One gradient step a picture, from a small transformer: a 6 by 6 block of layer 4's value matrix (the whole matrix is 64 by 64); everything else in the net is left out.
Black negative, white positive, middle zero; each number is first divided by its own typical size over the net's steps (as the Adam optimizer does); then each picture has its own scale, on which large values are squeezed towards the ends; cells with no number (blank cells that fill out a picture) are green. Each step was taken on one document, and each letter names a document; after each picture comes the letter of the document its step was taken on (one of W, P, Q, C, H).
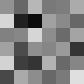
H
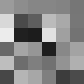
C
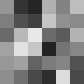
H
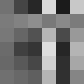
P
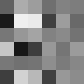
C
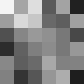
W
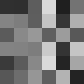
P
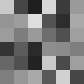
P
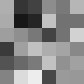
H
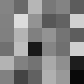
W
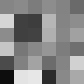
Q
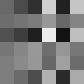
P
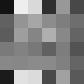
C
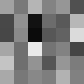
W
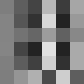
P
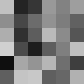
Q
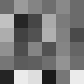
Q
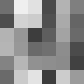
H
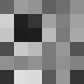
C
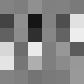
W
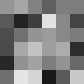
Q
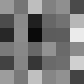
W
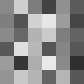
Q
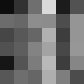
P
